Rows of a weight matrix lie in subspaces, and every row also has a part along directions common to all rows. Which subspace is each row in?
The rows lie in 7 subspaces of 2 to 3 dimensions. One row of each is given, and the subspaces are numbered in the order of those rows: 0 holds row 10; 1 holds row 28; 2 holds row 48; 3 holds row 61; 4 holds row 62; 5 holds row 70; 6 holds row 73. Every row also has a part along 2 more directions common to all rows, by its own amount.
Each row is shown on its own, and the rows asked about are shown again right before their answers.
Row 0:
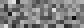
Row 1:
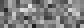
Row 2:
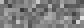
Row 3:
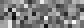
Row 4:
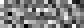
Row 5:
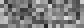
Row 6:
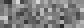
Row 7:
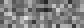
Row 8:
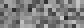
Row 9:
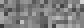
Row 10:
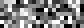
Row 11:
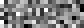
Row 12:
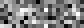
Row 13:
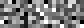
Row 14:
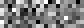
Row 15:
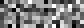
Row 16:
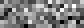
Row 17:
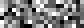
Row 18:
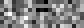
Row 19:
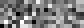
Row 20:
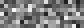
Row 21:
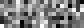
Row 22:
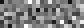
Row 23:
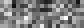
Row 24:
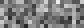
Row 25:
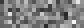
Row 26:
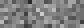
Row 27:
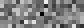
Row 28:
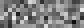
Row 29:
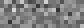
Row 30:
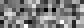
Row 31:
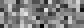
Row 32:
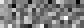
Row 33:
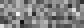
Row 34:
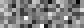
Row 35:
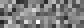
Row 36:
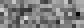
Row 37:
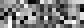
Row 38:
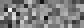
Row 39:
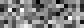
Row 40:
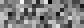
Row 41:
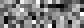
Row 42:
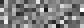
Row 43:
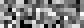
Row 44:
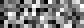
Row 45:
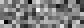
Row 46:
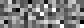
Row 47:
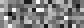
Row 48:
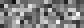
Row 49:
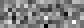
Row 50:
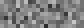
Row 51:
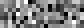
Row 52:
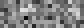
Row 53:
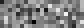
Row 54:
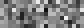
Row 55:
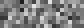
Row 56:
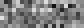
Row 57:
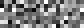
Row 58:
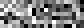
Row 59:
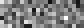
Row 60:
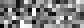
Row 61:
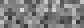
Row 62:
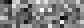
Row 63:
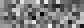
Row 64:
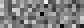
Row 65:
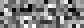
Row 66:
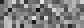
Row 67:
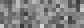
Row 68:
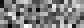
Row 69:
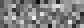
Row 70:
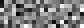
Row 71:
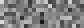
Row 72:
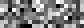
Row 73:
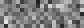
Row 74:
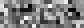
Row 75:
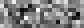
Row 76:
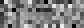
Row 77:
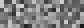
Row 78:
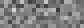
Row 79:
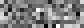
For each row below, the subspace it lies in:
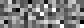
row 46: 6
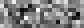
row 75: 2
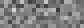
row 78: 5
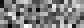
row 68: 5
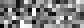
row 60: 0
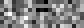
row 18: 4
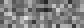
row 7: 4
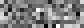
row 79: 0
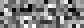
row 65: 2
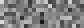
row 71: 0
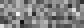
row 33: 0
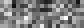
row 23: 4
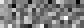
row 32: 4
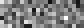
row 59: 4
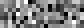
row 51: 1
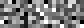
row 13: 6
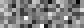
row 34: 4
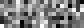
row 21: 0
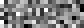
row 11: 5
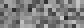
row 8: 2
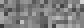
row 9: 0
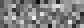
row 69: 6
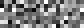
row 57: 5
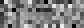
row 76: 4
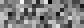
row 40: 3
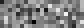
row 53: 1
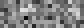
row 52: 2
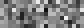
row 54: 2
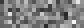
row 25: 1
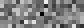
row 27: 6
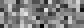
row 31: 0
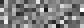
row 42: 5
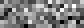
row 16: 3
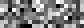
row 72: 3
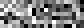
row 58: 0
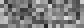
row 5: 0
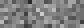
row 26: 6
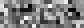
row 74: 2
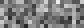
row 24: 3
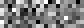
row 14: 5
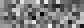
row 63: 6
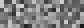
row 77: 5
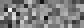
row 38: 1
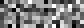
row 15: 4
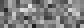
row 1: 2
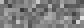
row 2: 3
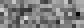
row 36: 2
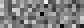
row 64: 6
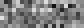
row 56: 4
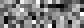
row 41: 6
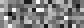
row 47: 5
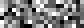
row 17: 3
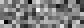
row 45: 6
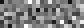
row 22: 6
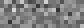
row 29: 5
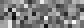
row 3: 1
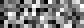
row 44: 3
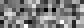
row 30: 3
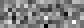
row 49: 1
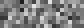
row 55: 3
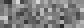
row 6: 4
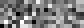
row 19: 0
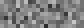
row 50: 1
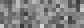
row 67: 0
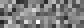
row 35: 5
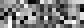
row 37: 1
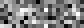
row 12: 0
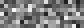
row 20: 2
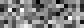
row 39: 3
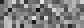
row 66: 1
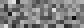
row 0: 2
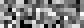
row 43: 0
